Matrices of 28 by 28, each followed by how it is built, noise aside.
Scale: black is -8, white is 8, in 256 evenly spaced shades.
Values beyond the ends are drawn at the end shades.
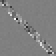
banded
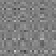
low rank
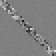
banded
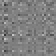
low rank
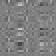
low rank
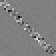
banded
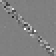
banded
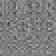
low rank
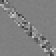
banded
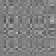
low rank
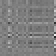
low rank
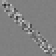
banded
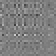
low rank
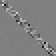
banded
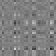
low rank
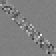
banded
